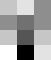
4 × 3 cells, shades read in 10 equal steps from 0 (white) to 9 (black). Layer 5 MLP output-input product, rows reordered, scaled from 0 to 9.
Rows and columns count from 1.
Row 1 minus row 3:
0 -5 2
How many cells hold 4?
3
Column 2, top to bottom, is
1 5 6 9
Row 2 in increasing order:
4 4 5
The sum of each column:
8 21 11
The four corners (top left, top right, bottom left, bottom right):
2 4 0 1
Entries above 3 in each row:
1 3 1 1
